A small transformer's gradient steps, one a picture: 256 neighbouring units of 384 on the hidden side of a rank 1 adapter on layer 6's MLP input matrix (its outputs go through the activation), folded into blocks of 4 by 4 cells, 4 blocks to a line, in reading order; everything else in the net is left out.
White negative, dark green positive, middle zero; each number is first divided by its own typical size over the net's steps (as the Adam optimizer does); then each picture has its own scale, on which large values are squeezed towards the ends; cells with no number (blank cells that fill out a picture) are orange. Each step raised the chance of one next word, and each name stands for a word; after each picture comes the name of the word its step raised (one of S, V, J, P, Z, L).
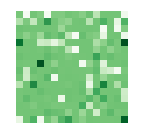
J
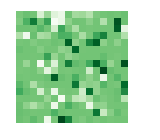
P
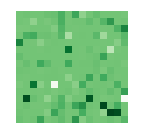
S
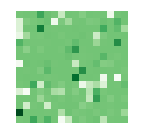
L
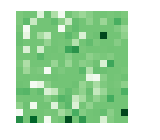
P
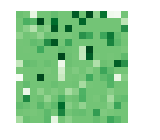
L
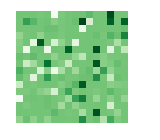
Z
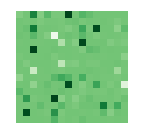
S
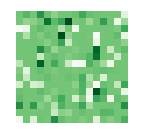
J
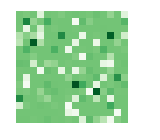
J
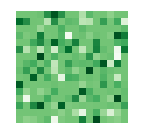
J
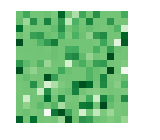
L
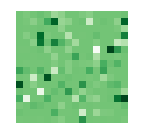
L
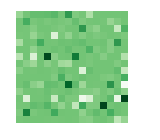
S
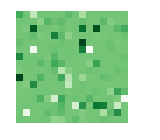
S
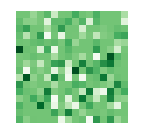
J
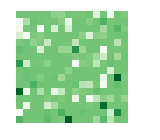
P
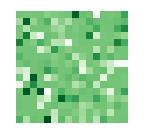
L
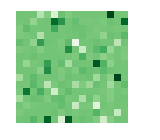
Z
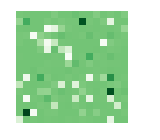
J
